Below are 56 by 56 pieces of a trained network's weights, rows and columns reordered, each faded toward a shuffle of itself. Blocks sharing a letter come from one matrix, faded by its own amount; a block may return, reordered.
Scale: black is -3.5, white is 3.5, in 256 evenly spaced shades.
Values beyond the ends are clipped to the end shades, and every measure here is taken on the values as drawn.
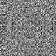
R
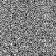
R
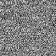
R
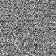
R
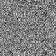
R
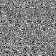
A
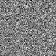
R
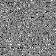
A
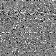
A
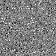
A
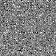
A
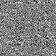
A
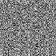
R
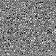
A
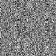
R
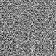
R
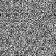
R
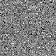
A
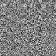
R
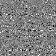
A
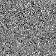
A
